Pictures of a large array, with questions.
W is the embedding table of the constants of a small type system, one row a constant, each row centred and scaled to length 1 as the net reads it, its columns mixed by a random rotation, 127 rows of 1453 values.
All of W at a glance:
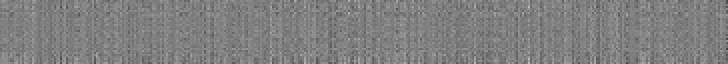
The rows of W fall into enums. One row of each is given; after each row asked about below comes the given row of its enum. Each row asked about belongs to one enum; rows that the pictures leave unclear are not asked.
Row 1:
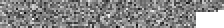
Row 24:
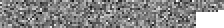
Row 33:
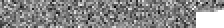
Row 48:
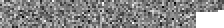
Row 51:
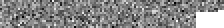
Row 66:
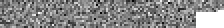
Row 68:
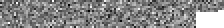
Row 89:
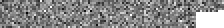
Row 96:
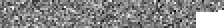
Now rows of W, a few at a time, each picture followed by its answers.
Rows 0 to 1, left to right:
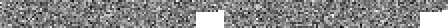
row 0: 24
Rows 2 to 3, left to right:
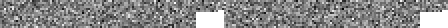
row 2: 96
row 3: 24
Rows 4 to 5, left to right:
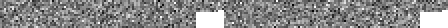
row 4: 96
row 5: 68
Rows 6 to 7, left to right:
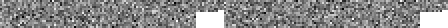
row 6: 51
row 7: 24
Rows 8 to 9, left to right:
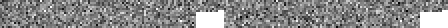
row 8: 89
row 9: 51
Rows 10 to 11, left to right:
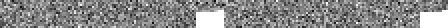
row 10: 33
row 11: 48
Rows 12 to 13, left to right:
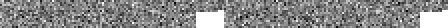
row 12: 48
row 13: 51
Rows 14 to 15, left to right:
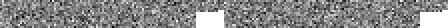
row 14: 51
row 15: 24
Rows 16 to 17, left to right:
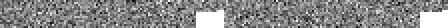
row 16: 66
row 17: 51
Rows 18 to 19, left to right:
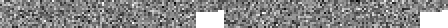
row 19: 66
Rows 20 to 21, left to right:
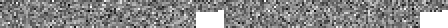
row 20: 68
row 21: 89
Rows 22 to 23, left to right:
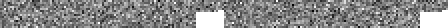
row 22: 96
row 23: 68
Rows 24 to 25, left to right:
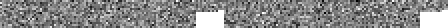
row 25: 66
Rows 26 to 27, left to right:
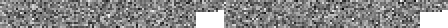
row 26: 1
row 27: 24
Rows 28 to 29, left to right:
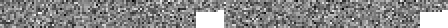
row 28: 66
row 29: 24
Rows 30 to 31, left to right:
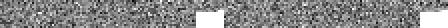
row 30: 66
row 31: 33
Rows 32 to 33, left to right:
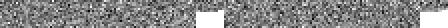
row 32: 68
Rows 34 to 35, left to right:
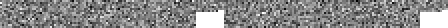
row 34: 24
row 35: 66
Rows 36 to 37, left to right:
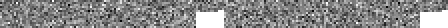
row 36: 68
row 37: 48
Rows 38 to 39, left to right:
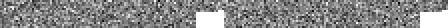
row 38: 96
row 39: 48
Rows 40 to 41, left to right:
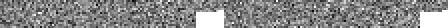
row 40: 66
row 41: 68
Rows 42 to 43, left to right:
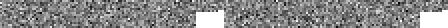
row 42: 24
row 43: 51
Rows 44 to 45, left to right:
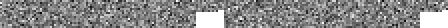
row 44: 24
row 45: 96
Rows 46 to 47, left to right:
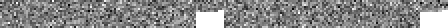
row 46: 68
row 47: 33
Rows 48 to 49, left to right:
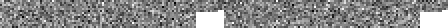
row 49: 68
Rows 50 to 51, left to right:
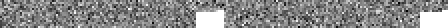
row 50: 33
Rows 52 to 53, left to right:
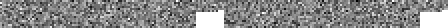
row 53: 66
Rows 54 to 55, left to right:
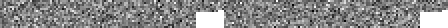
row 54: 96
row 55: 68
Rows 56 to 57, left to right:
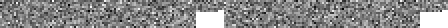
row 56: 68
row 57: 24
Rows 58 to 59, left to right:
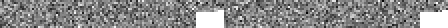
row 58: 33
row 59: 96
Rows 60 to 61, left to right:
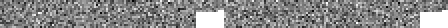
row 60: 66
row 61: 48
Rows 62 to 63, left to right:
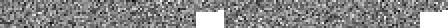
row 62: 66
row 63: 96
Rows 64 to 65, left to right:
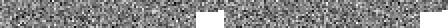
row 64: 51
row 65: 48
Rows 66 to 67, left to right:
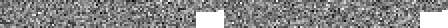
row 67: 68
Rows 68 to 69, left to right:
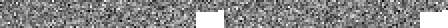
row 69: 96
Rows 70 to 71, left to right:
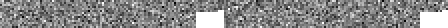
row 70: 48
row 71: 96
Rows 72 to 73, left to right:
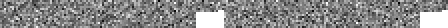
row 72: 96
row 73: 48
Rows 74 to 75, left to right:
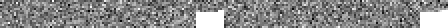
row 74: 68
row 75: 33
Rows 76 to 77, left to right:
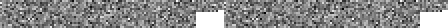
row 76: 24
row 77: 24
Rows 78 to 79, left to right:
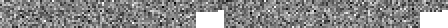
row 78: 48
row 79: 89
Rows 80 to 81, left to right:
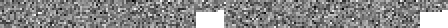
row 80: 66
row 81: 24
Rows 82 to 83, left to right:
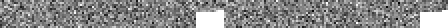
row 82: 33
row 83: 48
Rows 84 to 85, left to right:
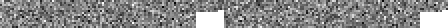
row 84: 48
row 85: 96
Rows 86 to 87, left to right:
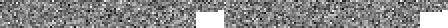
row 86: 68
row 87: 24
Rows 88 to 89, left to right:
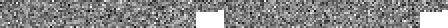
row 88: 68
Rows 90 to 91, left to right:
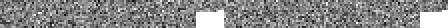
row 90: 66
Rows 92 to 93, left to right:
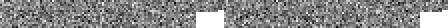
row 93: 51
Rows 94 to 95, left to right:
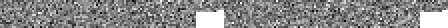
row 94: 66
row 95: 68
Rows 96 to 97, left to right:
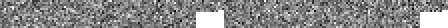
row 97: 89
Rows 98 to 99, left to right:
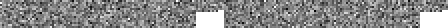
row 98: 24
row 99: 89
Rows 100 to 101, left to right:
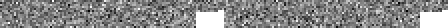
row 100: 68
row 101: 51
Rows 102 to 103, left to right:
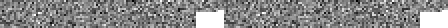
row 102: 66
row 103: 66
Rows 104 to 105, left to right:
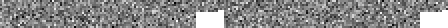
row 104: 51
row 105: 96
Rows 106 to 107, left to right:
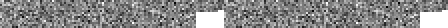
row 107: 48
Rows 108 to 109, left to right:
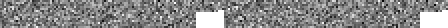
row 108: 96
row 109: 96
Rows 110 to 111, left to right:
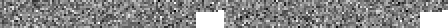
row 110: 96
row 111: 51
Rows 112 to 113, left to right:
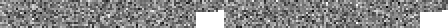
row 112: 1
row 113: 48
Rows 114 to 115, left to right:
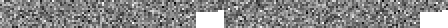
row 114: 48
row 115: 96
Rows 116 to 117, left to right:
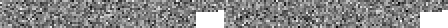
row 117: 51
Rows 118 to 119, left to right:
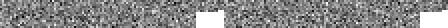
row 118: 51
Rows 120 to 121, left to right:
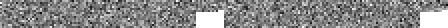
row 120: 24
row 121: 33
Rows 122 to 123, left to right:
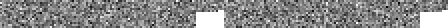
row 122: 24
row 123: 48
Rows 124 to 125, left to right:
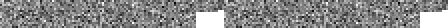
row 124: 48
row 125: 48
